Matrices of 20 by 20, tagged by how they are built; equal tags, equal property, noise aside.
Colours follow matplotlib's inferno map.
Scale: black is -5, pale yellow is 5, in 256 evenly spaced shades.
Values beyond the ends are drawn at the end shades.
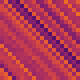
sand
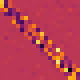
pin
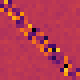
pin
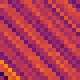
sand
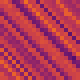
sand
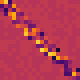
pin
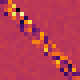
pin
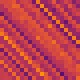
sand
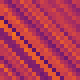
sand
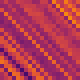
sand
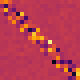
pin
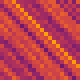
sand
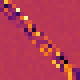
pin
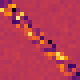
pin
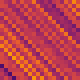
sand
